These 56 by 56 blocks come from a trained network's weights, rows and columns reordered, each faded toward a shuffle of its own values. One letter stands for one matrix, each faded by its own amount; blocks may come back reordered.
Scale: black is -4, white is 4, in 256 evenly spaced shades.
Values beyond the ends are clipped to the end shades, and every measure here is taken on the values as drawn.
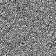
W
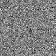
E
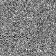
E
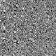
E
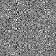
E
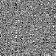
E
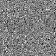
E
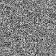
W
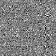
E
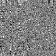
E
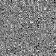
E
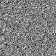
W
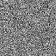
W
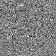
E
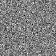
W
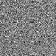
E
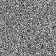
W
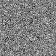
W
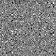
E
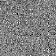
E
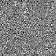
E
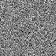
W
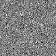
E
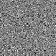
E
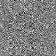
E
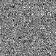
E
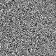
W
